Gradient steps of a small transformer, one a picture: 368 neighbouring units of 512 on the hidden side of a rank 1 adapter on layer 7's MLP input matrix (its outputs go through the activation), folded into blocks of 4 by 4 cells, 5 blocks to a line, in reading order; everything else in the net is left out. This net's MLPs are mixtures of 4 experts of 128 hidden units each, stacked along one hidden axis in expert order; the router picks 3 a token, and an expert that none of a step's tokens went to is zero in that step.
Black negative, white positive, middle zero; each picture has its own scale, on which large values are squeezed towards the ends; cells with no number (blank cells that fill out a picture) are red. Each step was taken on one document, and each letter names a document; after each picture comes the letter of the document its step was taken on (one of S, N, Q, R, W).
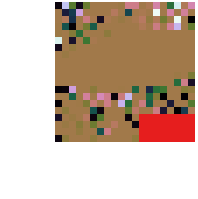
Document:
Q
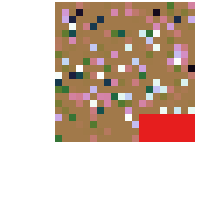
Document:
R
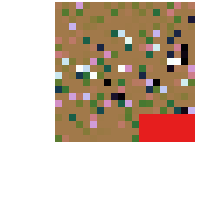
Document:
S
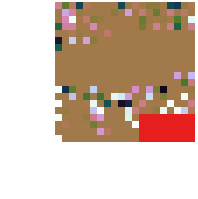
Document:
Q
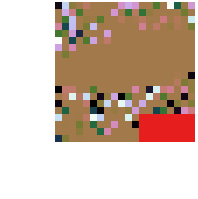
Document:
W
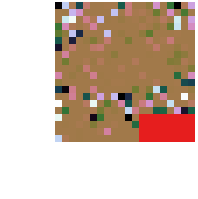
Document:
W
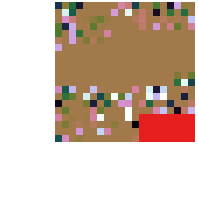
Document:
Q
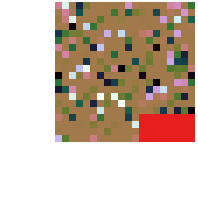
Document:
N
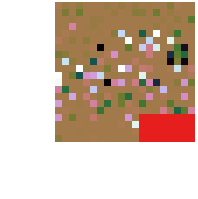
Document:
S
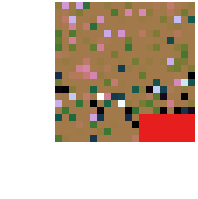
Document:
N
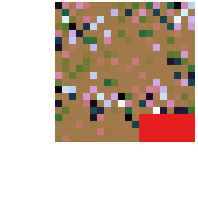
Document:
W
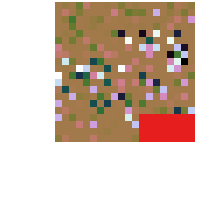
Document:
S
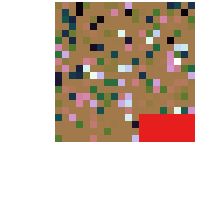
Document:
R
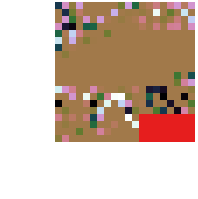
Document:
Q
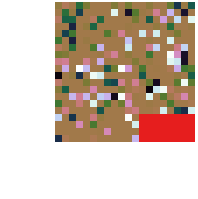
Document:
R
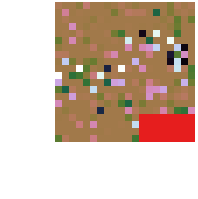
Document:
S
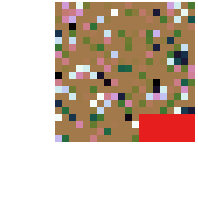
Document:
N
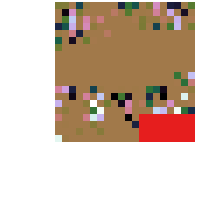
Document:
Q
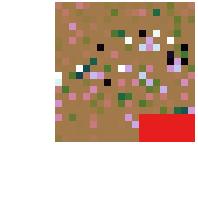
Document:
S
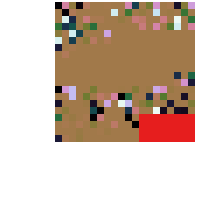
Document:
W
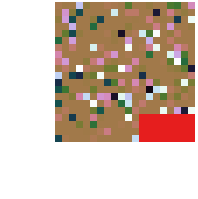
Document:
R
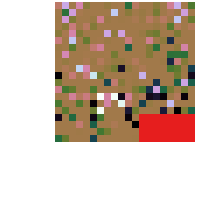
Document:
N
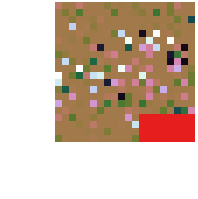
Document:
S
